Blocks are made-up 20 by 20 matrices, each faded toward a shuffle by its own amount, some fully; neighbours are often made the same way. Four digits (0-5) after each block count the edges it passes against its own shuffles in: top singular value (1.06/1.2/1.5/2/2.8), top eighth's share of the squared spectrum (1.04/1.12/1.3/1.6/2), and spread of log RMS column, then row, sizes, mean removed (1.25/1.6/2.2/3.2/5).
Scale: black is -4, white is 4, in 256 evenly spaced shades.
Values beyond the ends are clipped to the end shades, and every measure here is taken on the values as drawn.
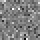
0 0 0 0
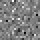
0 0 0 0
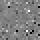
2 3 1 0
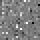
0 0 0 0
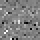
1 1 0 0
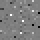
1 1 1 0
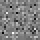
2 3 1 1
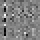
3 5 1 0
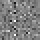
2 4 1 1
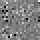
2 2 1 0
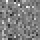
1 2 1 0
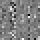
2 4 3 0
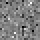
1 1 0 0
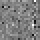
2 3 1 0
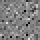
0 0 0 0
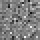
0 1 0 0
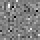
1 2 0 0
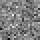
0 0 0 0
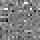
2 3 1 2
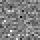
0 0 0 0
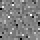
0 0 0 0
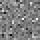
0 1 0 0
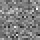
0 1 0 2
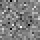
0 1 0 0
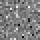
0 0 1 0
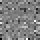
3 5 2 2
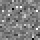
0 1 0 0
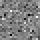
1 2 1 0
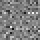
2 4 1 1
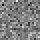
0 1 0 0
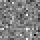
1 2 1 0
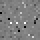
2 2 0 0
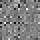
2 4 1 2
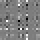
3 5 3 1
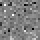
2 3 1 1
